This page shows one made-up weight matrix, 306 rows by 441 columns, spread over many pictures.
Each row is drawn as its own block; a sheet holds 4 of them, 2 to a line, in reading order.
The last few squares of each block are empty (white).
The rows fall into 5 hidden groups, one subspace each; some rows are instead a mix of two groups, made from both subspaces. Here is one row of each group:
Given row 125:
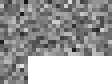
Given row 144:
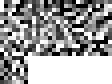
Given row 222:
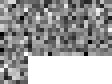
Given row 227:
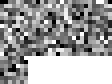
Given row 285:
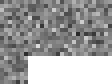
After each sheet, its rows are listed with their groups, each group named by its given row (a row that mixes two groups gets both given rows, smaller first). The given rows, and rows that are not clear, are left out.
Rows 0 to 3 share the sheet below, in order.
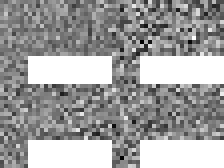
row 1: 227
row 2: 144
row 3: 125
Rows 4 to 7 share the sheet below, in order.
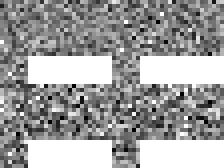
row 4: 125
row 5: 227
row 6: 285
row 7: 285
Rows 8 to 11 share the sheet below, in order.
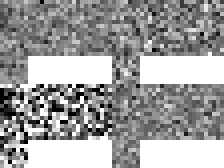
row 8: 285
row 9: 222
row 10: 285
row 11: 125
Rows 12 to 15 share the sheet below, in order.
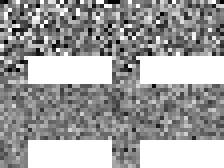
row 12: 227
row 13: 227
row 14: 144
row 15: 285
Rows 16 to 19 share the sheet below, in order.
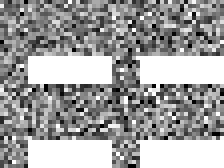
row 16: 125
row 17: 285
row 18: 144 and 222
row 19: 125
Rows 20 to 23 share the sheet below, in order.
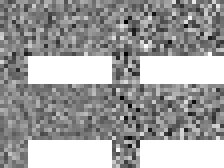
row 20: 222
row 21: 222 and 227
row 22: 222
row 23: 144
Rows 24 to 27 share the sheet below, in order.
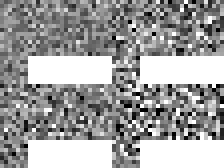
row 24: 227
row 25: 285
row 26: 227
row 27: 227
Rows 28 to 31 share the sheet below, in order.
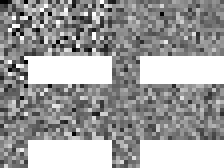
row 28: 125 and 227
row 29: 227
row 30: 125
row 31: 222
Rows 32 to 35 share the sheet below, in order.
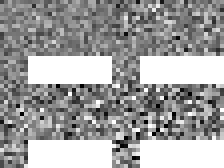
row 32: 222 and 227
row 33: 125
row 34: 285
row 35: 222 and 227
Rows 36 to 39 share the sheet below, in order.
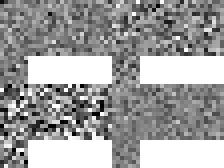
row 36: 227
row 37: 125
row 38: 125
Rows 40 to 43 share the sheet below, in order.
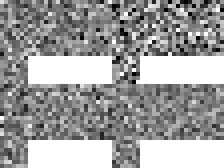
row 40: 227
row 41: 125 and 285
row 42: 222 and 227
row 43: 144
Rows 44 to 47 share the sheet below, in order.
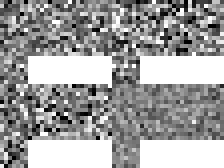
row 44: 125
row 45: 285
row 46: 222
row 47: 222 and 227
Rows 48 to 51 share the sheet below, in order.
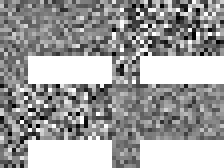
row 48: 144
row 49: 227
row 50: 227
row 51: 285
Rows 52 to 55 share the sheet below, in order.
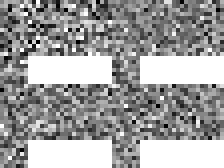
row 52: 227
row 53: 144
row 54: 125
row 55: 227
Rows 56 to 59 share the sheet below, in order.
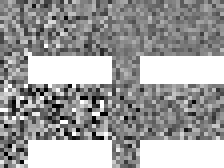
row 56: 222
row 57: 222
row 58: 125
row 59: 144
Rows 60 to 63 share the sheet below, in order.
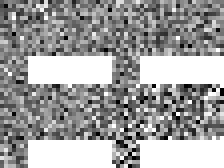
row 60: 125
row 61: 125 and 144
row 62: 144
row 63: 125 and 222
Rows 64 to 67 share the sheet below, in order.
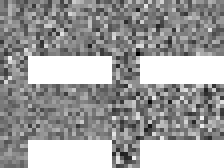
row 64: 222 and 227
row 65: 222 and 227
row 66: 227
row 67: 222
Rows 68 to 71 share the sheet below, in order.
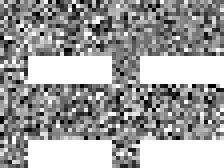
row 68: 285
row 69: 125
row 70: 222
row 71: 227
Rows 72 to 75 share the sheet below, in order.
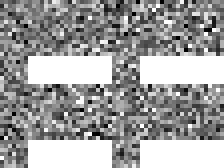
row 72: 144
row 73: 125
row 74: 144 and 227
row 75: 227
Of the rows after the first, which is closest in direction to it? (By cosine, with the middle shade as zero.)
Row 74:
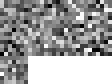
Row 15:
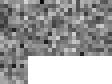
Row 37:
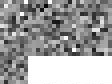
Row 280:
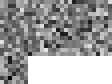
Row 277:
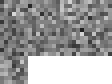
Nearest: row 277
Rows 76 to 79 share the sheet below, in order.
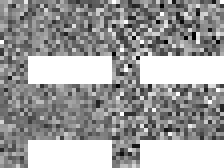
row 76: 125 and 222
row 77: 227
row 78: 285
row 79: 227
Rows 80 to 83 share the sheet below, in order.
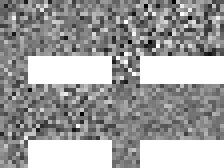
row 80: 125
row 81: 222
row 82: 144 and 227
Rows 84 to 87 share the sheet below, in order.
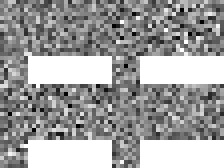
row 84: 222
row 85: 125 and 285
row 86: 227
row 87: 222
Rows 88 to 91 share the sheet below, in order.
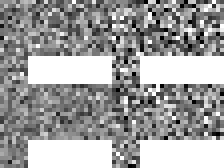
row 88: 285
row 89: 222 and 285
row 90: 222
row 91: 125
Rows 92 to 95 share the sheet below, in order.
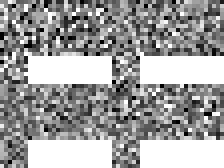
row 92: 222
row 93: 222
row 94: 222
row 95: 125
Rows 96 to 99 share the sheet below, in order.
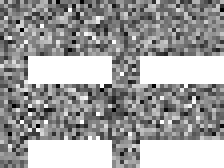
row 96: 285
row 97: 125
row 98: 227
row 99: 285
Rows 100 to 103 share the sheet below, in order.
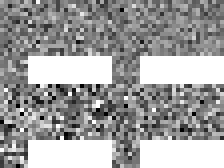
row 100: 227
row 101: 227
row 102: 285
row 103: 144
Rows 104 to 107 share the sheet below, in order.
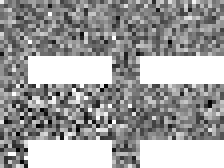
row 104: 227
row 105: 222 and 285
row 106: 227 and 285
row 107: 285
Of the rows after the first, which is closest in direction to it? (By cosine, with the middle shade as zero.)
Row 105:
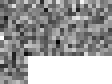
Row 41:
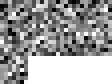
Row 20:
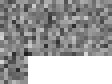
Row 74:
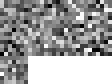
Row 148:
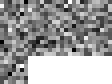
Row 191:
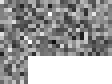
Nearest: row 20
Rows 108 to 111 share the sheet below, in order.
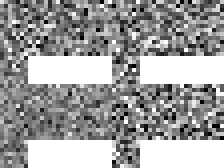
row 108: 227
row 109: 125
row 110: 285
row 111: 144
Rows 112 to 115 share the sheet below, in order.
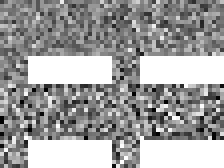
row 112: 222 and 227
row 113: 222 and 285
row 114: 222
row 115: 222
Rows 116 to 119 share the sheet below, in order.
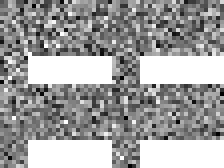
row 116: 222
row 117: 222
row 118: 125
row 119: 125
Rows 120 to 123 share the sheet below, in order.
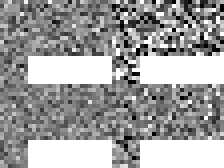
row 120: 125
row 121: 125 and 227
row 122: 144
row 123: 144 and 222
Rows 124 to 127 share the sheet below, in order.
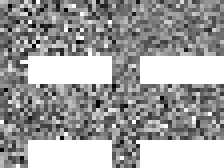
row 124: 227
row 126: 285
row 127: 125 and 227
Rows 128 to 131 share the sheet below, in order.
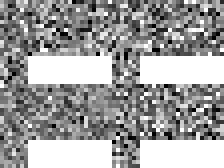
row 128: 222
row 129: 222
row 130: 227
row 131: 144
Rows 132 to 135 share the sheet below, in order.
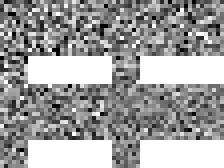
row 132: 144
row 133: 285
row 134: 125
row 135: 144 and 227
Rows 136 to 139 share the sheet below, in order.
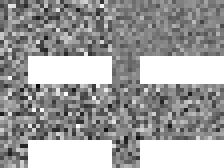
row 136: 222 and 227
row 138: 227
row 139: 222
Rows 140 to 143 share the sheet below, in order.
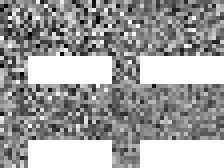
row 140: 285
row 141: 144
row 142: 227
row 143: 285
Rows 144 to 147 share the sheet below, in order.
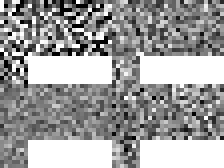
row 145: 222
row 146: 125
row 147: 144
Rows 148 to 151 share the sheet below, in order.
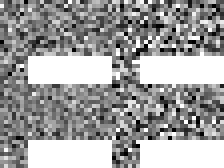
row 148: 125
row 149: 227
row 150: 144
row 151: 227
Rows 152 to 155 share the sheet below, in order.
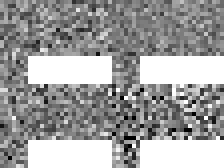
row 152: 222
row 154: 125
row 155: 144
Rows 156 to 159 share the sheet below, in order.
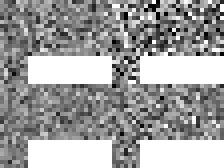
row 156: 222
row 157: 125
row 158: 222
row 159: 227
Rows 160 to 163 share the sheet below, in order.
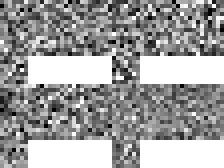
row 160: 125
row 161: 222
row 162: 285
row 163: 125 and 144
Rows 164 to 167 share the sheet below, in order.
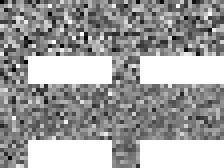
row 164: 227
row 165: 125 and 222
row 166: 125
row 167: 285
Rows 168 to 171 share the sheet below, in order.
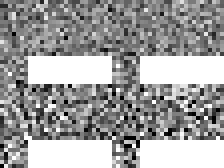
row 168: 125
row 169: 144
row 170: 222
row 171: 144
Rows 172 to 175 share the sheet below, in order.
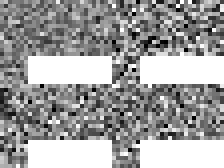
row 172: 227 and 285
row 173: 125
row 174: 285
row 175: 227
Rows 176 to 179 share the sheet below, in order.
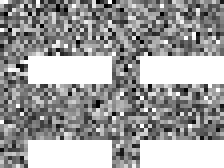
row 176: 227
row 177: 227
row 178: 285
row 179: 227
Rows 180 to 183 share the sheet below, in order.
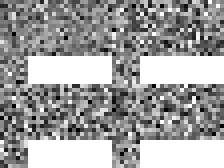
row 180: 125
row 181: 227
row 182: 144
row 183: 285
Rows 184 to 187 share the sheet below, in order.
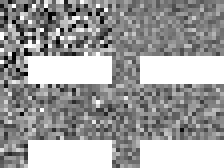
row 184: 222
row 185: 144
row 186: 227 and 285
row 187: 144
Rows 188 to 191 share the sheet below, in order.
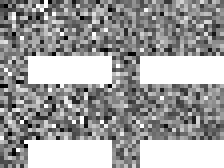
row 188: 125
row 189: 144
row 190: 227
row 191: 227
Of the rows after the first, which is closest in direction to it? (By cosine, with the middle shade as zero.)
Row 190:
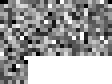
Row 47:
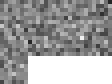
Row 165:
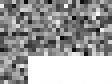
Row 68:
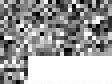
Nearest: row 47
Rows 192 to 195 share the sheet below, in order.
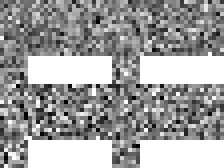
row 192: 285
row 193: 222
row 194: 222
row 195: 125 and 227
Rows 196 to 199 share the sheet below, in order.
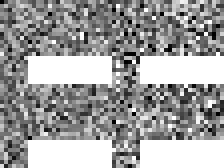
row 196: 227
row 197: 144
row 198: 222
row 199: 285
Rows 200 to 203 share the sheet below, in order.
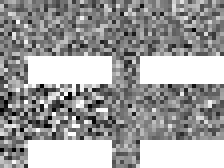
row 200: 144
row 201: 144
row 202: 285
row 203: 285
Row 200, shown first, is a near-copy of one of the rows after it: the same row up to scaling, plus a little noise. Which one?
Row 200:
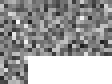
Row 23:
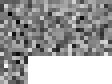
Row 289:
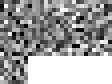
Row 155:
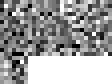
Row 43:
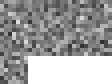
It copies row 43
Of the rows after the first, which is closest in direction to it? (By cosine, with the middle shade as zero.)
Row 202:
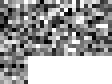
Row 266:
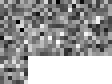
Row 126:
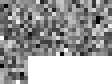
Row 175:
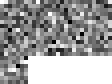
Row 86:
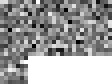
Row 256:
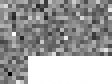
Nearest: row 126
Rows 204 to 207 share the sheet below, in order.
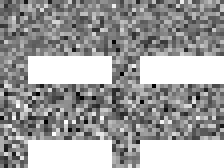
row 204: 125
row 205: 125
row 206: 144 and 227
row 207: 285
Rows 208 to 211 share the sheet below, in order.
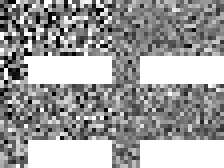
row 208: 222
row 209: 144
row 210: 285
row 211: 227
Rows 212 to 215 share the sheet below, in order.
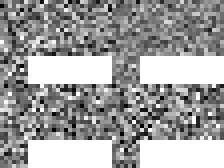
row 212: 125
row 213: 125
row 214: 227 and 285
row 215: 227
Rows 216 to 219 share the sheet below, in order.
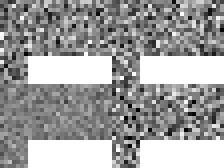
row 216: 222
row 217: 222
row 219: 144
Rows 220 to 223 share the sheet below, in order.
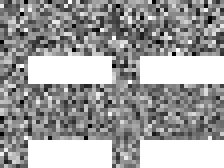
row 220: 125
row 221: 285
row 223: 222
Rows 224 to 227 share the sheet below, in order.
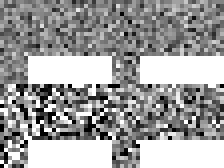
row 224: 222 and 285
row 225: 144
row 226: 222
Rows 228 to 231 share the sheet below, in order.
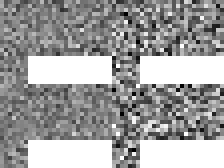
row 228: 144
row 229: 144
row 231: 125
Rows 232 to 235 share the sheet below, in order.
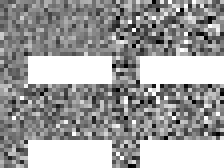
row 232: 222
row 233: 285
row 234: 125 and 227
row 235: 125
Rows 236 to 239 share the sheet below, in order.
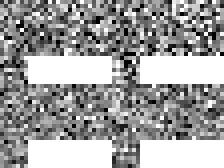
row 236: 285
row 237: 144
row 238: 285
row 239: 285
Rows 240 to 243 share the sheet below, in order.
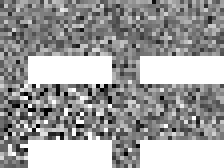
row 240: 144
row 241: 285
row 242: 227
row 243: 227
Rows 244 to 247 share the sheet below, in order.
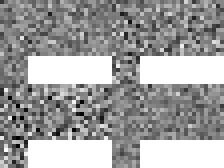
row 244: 227
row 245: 144
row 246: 144
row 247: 227
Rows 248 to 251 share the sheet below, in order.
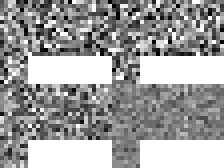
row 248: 222
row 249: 125 and 222
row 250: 227
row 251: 285
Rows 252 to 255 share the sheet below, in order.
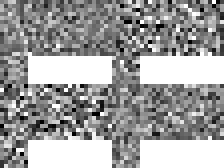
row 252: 144 and 222
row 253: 227
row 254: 125
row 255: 222
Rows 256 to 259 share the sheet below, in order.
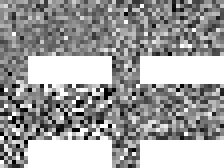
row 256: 125
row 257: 144
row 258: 144
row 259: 125
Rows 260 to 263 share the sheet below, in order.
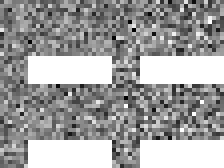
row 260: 227
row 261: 285
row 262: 285
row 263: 144
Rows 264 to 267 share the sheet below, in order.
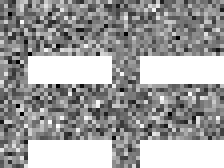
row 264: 144 and 222
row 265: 125
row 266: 285
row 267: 222 and 227
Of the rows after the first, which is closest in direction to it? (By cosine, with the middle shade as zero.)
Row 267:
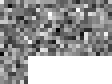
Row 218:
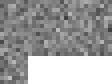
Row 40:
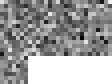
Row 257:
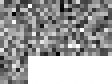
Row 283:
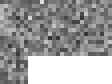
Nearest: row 40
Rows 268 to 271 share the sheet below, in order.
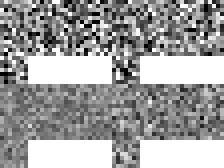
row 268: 144
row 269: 222
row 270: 227
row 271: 222
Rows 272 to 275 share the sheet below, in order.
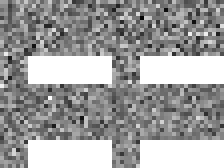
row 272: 222 and 227
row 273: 285
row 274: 227
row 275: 285
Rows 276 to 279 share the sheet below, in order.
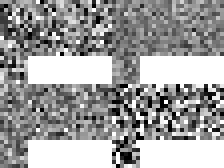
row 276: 285
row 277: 144
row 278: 227 and 285
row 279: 222
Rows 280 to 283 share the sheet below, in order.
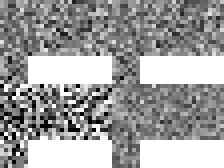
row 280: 222
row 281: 222
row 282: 144
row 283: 285
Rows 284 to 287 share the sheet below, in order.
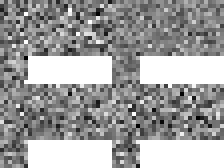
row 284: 222 and 285
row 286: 285
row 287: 285
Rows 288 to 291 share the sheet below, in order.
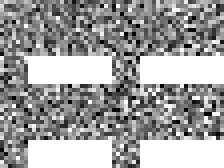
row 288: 144 and 222
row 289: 144
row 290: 144
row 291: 125
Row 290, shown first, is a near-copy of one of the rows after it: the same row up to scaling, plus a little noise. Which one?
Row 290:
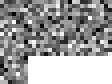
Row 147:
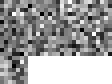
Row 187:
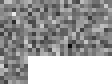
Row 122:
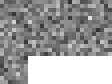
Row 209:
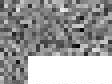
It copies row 122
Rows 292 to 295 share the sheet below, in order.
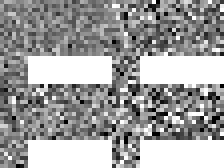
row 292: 144
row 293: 125
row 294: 125
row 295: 222
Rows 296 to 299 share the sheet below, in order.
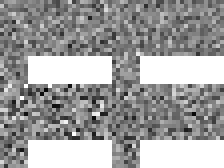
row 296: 144
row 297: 222
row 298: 125
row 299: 144
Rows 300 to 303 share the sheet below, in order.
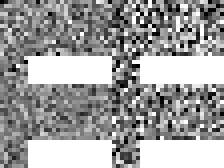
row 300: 227
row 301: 222 and 227
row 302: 222
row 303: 222
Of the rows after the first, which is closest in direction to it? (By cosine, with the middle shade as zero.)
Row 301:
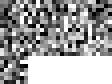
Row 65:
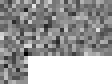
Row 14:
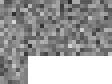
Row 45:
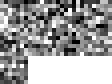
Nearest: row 65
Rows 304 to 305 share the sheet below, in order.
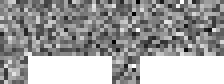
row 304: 222
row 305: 125
